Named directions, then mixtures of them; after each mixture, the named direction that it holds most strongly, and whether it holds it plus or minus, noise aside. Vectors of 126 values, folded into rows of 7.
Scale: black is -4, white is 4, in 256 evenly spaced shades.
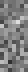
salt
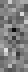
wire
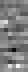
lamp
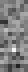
lamp, minus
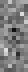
wire, plus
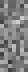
salt, plus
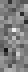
wire, minus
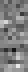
lamp, plus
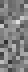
salt, plus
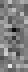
wire, plus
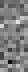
salt, plus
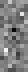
wire, plus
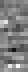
lamp, plus
